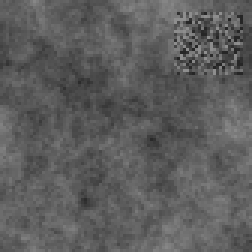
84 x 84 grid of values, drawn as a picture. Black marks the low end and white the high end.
Mirror symmetry: none. Roughest part: top right. Odd patch: rougher, in the top right. Grain: blotchy. Stripes: none.
